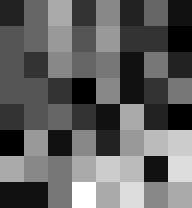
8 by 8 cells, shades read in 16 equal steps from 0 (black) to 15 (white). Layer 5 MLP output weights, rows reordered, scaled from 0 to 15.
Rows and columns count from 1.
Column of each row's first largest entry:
3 3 3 5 6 8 8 4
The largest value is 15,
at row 8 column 4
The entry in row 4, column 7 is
3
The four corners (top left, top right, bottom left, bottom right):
2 1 1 10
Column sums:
31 43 51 50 57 50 41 45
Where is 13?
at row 7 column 8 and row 8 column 6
